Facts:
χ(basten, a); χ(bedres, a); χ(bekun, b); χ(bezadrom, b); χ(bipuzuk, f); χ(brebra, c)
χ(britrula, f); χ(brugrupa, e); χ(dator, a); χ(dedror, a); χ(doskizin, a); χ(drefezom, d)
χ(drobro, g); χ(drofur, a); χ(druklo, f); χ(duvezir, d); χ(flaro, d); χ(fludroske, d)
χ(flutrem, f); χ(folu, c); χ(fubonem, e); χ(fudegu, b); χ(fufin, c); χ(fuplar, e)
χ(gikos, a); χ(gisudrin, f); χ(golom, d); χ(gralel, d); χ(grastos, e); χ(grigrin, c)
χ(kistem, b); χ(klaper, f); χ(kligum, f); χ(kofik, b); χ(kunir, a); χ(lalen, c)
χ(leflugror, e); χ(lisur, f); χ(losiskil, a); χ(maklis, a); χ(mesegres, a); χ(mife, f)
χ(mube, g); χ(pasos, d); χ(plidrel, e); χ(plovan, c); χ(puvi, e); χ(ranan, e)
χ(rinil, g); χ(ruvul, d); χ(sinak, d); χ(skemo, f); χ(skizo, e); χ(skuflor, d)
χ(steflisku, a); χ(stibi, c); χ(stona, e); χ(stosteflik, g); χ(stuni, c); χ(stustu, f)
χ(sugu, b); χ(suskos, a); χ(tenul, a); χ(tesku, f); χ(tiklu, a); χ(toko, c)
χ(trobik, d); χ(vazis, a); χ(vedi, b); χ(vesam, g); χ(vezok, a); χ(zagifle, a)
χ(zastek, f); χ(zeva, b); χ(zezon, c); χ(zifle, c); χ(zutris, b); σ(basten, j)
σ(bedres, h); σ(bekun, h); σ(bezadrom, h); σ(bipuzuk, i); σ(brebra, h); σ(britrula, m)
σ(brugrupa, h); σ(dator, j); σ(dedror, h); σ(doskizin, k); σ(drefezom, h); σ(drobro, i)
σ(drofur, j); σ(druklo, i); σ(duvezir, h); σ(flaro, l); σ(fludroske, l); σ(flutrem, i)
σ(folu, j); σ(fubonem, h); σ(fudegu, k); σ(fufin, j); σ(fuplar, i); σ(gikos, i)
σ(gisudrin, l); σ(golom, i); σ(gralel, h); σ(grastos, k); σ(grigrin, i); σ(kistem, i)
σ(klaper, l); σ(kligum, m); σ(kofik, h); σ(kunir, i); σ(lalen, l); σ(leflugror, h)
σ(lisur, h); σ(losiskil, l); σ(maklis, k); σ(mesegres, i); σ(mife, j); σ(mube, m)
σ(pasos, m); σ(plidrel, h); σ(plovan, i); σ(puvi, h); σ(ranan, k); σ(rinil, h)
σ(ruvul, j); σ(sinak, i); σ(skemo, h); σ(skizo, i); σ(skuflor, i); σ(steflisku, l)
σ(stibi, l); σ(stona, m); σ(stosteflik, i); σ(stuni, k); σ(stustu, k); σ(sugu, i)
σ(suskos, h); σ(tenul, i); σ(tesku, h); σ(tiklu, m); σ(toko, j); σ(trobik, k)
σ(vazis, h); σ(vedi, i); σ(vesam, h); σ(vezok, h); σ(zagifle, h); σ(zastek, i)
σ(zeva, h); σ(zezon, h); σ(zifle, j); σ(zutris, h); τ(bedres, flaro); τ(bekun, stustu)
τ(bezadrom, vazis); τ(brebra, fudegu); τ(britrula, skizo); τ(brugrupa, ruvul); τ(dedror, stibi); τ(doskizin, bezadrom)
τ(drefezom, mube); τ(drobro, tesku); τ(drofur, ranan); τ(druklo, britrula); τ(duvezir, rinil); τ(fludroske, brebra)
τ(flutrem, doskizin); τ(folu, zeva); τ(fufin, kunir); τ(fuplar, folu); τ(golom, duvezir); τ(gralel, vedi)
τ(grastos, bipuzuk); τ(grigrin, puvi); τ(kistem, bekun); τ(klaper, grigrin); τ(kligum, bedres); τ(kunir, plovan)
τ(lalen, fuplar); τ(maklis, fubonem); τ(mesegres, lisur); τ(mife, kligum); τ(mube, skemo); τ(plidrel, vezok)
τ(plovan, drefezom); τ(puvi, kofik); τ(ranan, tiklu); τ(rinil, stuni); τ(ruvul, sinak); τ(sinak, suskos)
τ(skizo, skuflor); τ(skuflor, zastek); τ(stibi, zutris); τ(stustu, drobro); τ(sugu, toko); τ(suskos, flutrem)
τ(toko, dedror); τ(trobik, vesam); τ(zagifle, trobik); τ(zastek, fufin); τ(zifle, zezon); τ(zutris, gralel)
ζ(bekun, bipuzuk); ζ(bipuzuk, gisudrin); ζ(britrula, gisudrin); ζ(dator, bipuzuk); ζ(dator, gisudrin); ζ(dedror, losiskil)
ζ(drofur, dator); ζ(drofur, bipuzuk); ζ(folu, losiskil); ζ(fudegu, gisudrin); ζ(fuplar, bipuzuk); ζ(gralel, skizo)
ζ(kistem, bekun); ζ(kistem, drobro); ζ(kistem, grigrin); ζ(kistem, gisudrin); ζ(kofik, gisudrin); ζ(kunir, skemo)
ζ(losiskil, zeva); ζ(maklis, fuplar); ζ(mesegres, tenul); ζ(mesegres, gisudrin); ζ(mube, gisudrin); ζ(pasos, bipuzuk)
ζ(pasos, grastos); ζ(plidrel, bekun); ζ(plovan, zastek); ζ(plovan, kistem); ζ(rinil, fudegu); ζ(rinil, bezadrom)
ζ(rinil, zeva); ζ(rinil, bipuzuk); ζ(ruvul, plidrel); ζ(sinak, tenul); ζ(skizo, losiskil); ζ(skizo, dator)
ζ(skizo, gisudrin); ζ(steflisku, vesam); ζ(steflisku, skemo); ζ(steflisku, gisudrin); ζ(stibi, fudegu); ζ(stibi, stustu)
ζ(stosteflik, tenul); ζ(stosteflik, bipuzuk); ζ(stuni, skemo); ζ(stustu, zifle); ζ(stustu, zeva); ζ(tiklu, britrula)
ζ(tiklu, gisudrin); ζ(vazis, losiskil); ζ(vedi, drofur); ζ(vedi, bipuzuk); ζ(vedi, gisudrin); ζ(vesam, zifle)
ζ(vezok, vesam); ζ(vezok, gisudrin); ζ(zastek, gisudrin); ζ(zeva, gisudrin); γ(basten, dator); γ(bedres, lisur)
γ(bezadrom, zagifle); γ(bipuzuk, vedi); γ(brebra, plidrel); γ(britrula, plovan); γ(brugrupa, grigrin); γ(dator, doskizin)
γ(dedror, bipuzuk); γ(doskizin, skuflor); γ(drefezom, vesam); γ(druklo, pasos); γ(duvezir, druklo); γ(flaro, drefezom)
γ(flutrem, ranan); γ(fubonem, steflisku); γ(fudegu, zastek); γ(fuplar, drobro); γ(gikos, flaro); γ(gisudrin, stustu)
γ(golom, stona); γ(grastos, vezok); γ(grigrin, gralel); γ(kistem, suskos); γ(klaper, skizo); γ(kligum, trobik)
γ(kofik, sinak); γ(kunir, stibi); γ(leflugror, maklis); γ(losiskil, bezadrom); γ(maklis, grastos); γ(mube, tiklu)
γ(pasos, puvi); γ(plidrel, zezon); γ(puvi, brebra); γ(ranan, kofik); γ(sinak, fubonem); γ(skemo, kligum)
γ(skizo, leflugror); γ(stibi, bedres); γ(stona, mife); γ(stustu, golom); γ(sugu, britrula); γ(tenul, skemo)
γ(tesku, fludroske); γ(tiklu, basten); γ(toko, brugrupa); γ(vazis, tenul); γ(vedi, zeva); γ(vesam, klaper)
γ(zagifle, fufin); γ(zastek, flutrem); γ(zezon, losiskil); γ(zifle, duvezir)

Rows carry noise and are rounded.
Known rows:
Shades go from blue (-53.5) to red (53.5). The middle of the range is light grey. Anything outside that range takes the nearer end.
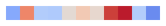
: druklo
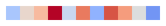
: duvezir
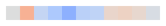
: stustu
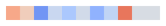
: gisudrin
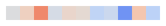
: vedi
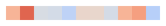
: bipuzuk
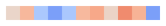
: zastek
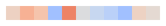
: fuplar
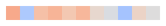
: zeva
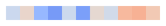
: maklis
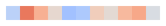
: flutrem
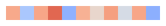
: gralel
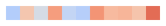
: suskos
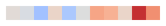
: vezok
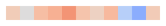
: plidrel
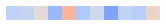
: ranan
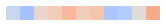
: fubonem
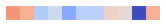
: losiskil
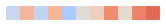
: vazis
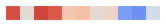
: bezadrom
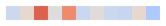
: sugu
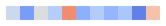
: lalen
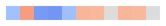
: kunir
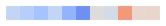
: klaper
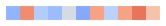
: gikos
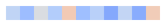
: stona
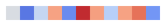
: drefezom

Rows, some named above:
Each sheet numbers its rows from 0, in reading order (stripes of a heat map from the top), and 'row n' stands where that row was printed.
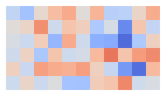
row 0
fubonem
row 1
vedi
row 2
stuni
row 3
dedror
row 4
zezon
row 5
mife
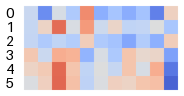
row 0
lalen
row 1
sugu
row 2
stona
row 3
ruvul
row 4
sinak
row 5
golom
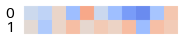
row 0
stuni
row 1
rinil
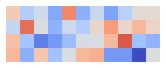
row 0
grastos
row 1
mesegres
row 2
britrula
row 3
fufin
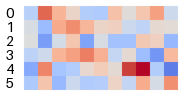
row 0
flutrem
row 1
zutris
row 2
flaro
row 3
brebra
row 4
druklo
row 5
basten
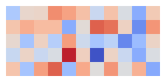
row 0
puvi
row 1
zagifle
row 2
folu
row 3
zifle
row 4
gralel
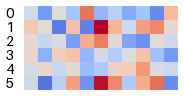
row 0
lalen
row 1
skemo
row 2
plovan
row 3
fludroske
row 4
mife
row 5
drefezom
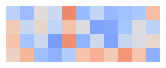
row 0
toko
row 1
fudegu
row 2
grastos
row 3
zastek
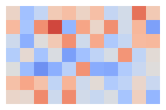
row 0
vesam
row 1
gralel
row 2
leflugror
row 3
kligum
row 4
mube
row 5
drobro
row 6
kistem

